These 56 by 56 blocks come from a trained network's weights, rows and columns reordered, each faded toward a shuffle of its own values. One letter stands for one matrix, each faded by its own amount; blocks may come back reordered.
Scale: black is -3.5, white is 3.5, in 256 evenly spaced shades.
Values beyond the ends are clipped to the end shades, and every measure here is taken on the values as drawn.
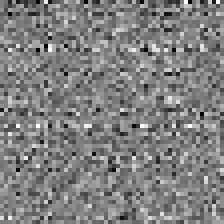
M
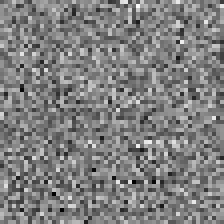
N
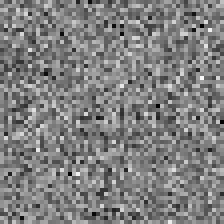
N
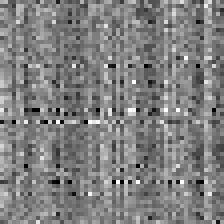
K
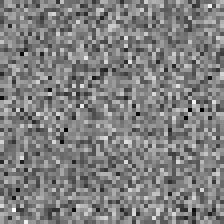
N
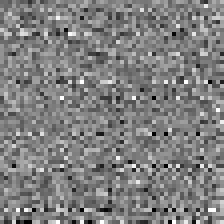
M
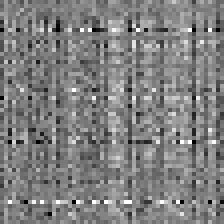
K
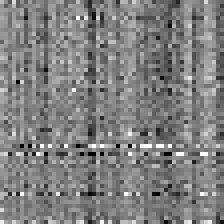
K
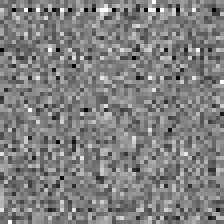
M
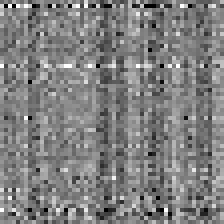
K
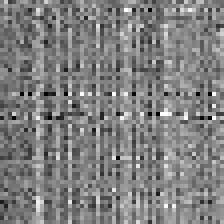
K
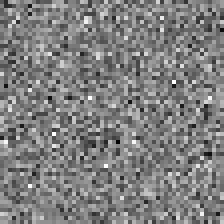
N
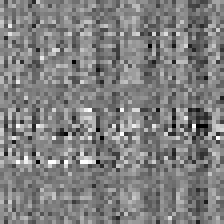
K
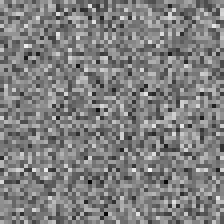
N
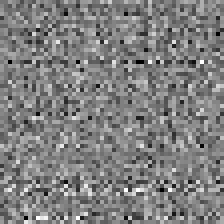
M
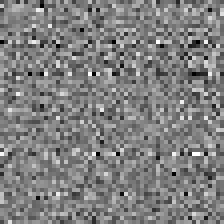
M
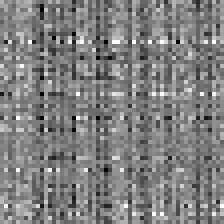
K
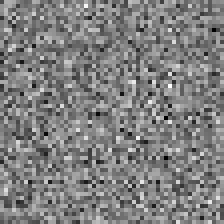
N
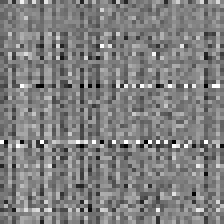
K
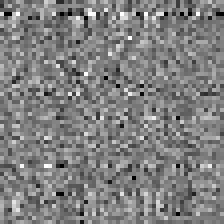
M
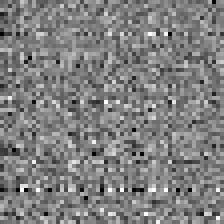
M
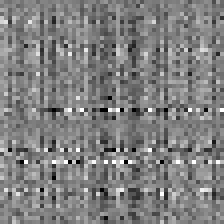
K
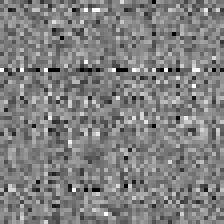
M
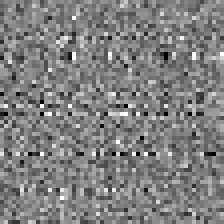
M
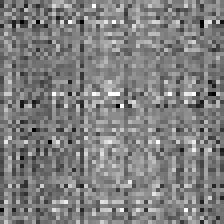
K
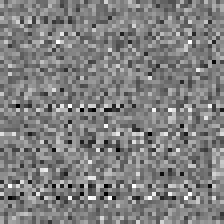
M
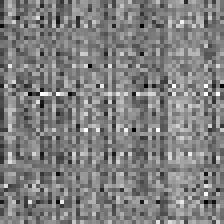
K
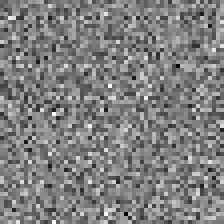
N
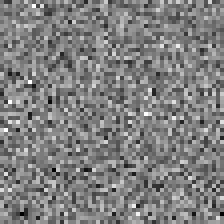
N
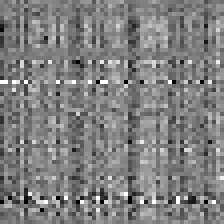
K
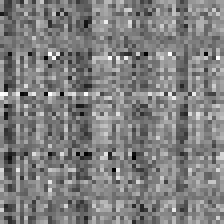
K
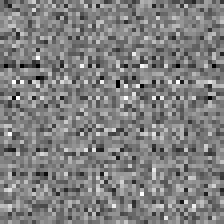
M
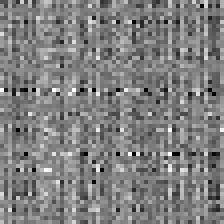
K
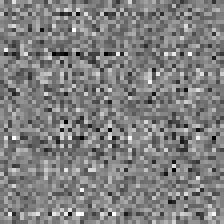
M
